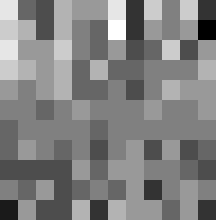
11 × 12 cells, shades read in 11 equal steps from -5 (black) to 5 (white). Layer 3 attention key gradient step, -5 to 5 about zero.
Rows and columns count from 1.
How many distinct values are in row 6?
3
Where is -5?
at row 2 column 12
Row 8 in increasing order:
-2 -2 -2 -1 -1 -1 0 0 0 1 1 1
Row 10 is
0 -1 1 -2 -1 0 -1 1 -3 0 1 0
